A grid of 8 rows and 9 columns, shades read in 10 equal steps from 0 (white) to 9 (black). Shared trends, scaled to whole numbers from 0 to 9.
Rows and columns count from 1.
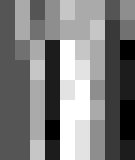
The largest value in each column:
6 6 6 9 3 3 4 7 9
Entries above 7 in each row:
0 0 2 2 2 2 2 2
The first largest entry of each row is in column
1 8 9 4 4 9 4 4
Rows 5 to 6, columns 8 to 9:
7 8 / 7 9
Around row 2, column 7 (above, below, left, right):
3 3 3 7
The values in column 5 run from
0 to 3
